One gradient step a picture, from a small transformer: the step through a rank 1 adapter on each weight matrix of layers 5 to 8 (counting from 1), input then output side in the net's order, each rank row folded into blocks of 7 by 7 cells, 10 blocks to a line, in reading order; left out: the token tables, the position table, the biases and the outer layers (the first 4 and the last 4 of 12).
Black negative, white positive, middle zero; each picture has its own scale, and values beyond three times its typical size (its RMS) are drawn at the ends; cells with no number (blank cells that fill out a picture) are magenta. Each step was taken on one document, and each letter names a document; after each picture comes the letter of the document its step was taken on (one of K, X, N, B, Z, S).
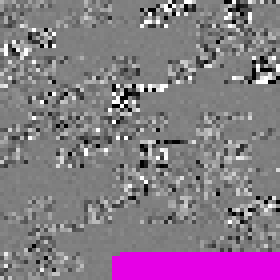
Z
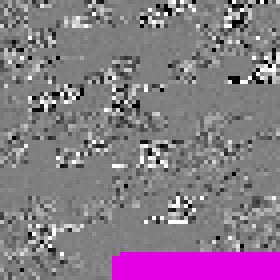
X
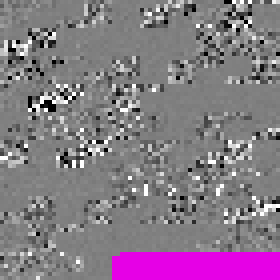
Z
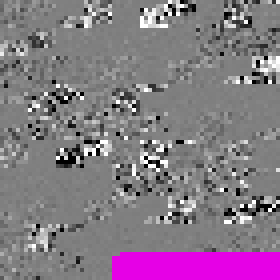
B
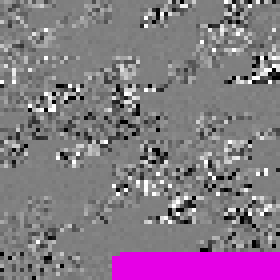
X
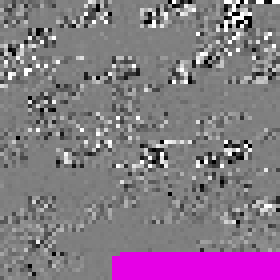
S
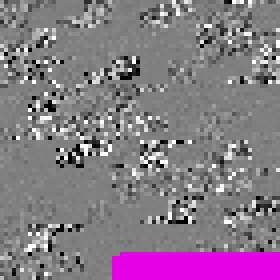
B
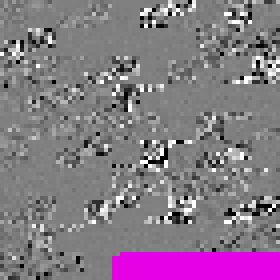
B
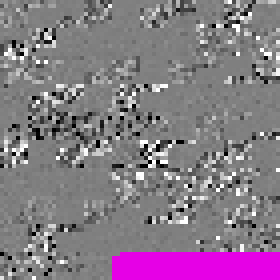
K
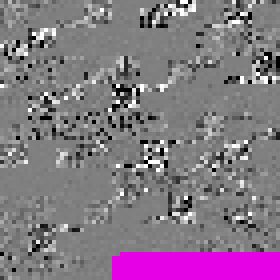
B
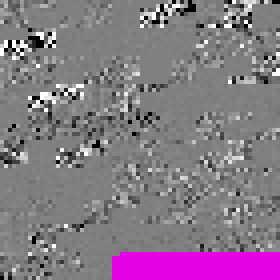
K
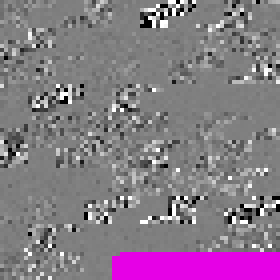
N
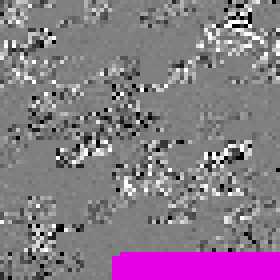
K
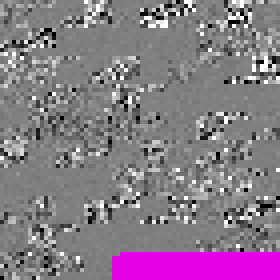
Z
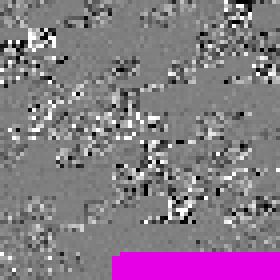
B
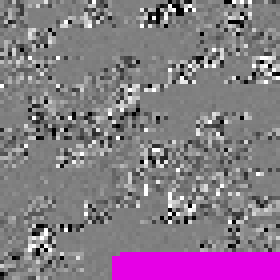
Z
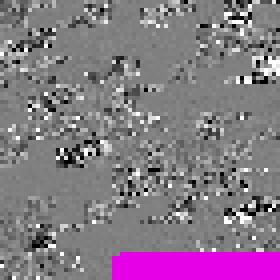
B
